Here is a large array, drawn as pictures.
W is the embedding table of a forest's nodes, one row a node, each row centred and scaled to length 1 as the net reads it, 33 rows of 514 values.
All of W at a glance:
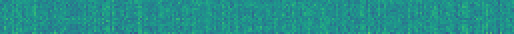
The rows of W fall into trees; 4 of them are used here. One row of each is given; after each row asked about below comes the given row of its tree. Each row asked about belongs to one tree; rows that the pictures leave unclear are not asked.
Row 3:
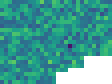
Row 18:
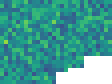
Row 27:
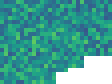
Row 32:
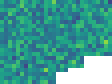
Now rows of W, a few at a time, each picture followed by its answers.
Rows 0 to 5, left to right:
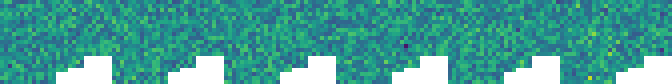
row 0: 3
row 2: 27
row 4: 27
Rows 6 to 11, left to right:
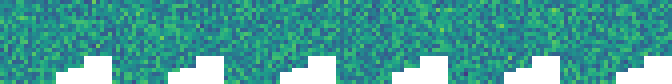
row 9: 32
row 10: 32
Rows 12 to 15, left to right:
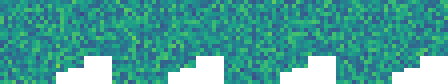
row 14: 27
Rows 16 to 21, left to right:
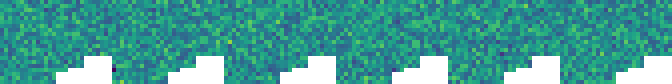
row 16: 27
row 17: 32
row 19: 18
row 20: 3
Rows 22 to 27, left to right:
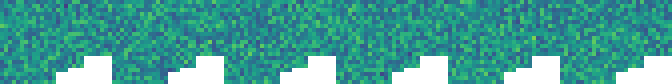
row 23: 18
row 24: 32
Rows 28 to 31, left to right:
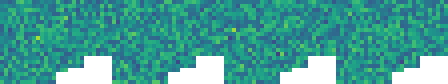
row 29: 27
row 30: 3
